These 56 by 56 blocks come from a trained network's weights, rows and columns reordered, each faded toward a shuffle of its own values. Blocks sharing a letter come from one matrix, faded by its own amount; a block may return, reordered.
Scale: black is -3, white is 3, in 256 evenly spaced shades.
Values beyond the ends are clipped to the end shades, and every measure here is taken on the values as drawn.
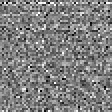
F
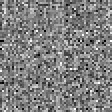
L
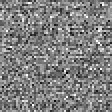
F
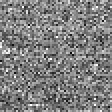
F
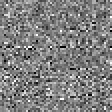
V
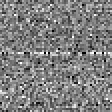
F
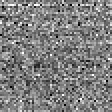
F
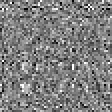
V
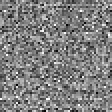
F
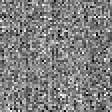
L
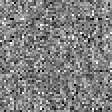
L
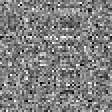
V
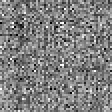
L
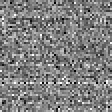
F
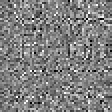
V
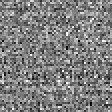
F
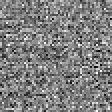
F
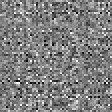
V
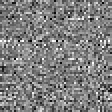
V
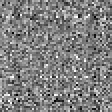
L
